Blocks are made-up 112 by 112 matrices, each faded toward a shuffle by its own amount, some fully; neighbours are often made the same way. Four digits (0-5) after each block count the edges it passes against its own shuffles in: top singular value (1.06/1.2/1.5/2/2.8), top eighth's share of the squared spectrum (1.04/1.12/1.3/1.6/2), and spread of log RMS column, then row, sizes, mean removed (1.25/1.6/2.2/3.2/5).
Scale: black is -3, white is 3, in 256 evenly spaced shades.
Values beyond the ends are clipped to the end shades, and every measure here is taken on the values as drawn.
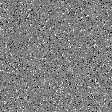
2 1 0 0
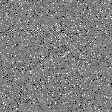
3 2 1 1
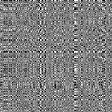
5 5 4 4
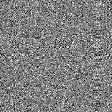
4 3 2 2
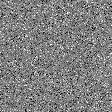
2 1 0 0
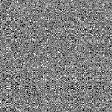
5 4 3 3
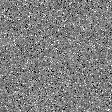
0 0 0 0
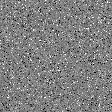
0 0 0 0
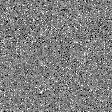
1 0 0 2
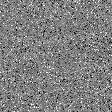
0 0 0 0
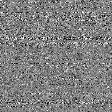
1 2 0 4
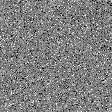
0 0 0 0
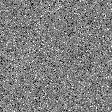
0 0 0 0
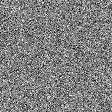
2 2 0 0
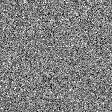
2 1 0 0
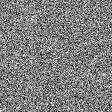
1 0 0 0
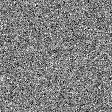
0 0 0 0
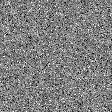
0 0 0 0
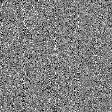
1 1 3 0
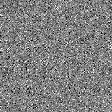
3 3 1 1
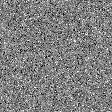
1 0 0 0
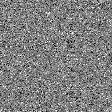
3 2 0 1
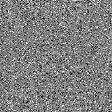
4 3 1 1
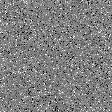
2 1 0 0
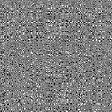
5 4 3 3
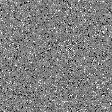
3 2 1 0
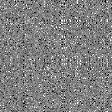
4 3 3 2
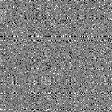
5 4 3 3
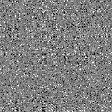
4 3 2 2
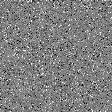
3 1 0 0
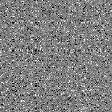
4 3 2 2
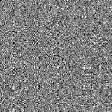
4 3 2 2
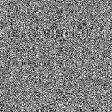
4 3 2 2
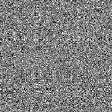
4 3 2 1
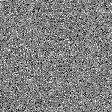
3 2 0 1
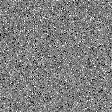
3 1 0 0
